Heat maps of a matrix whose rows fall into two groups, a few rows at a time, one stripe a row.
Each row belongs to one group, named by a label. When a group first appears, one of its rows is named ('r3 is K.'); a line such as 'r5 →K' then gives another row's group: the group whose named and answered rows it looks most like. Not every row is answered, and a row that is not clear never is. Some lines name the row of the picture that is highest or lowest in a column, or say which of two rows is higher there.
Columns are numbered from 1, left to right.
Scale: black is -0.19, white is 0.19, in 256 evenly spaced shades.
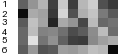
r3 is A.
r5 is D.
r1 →A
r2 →A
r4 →D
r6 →A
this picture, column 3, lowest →6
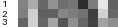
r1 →D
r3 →D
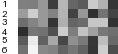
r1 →A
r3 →A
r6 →D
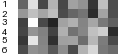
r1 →D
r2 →D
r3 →A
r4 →A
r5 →A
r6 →A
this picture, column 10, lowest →4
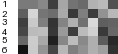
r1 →A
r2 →D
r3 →A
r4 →A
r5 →A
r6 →A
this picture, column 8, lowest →2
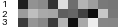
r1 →A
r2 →D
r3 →A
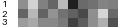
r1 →D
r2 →D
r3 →D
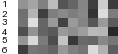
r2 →D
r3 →D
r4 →A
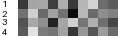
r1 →A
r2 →D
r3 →A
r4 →D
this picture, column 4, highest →2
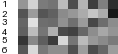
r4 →D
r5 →A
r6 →D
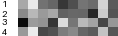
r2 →D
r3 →A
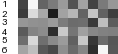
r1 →D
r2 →A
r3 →D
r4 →A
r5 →D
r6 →D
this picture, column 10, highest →1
